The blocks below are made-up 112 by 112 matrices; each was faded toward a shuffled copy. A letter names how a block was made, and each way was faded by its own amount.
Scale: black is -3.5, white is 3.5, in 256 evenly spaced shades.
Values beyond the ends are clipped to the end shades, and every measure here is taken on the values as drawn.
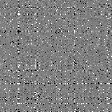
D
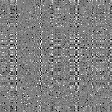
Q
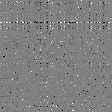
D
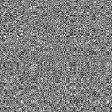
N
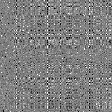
Q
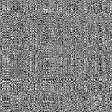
N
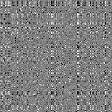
Q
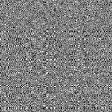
N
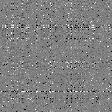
D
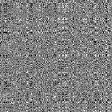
N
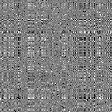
Q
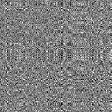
N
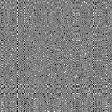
Q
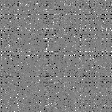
D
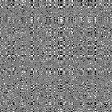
Q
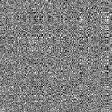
N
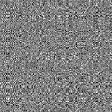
N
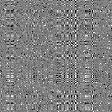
Q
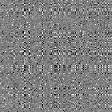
Q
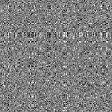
N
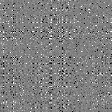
D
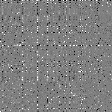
D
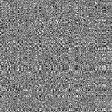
N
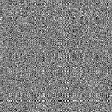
N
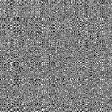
N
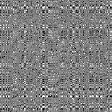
Q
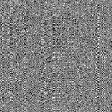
N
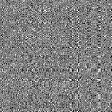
N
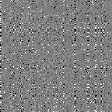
D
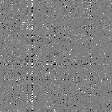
D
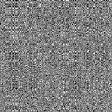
N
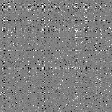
D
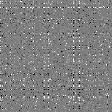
D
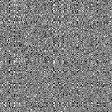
N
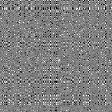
Q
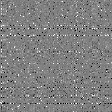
D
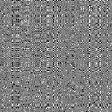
Q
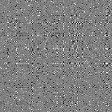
D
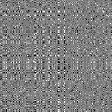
Q
